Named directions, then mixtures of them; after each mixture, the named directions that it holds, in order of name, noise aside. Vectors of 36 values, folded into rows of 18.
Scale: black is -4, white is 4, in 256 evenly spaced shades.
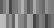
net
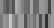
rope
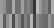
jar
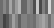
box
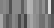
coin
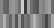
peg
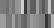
box, net, peg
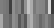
coin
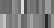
net, peg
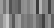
box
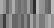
jar, net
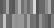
jar, net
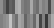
rope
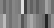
net, peg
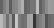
box, jar, net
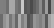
coin, peg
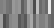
box, coin, jar
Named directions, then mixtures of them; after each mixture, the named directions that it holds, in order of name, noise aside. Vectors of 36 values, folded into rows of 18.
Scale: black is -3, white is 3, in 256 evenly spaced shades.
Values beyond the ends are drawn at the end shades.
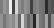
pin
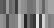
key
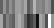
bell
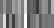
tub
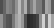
bell, key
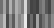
pin, tub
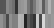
key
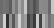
key, tub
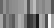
bell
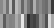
bell, pin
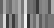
tub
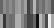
bell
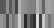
key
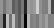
tub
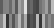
key, tub
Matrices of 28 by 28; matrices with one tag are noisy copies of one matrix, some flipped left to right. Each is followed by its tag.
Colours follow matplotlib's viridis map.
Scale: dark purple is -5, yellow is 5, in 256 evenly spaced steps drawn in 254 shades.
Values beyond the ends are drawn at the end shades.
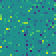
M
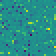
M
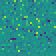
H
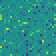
M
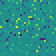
H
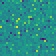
H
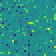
M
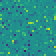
M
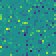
M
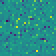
H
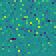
H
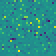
H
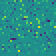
H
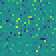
H
